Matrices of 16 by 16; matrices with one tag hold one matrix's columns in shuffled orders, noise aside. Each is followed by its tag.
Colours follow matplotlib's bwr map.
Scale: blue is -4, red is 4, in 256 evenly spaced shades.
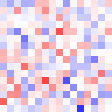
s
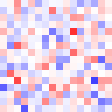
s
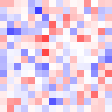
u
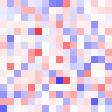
s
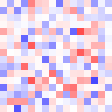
s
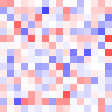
u
